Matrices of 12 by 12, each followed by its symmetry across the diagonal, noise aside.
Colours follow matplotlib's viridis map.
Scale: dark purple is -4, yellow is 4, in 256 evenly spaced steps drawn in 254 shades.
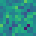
symmetric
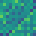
symmetric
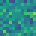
neither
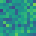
neither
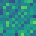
symmetric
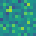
symmetric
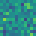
neither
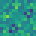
symmetric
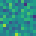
antisymmetric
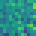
antisymmetric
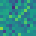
neither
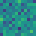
symmetric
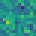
antisymmetric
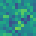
antisymmetric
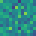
neither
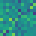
antisymmetric
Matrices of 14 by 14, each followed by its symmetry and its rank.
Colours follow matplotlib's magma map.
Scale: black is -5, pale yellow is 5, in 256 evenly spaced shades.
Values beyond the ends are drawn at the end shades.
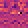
neither, rank three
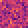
neither, full rank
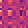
neither, rank two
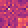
symmetric, rank three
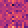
neither, rank three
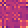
symmetric, rank three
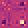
symmetric, rank two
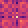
symmetric, rank two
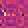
neither, rank three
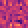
neither, rank three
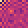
symmetric, rank two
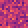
neither, full rank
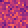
neither, full rank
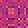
symmetric, rank two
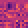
neither, rank three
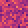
neither, full rank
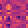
neither, rank two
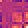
symmetric, rank two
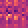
neither, rank two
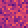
neither, full rank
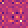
symmetric, rank three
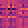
neither, rank two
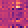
neither, rank two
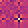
symmetric, rank two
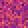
neither, full rank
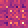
symmetric, rank three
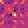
symmetric, rank three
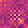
symmetric, rank three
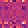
neither, rank two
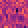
neither, rank three
